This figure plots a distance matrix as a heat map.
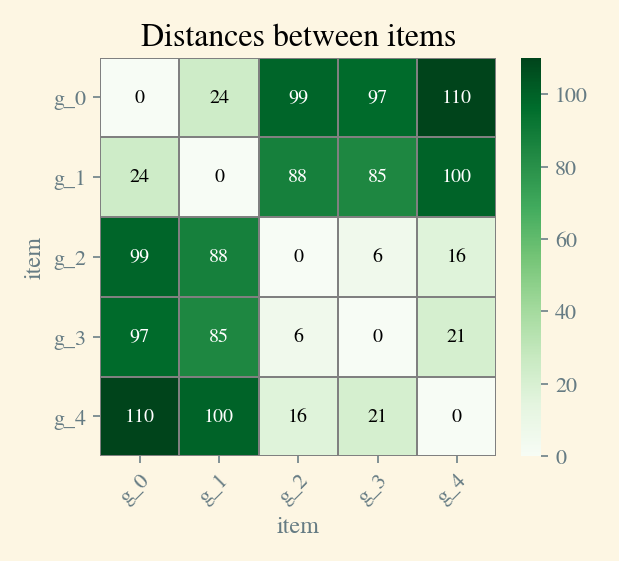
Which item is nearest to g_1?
g_0
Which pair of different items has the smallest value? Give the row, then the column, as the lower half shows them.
g_3, g_2
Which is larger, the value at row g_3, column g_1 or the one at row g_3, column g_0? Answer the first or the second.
the second
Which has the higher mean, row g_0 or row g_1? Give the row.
g_0
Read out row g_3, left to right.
97 85 6 0 21
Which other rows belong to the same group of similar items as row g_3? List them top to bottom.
g_2, g_4
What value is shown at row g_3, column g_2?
6
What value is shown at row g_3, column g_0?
97
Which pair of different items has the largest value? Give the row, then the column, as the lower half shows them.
g_4, g_0
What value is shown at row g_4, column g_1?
100
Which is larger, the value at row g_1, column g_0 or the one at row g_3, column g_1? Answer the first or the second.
the second
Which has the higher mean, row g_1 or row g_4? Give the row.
g_1
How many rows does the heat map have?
5
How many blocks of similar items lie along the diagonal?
2
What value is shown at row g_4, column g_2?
16
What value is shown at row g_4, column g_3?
21
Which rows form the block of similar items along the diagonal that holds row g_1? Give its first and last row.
g_0 to g_1
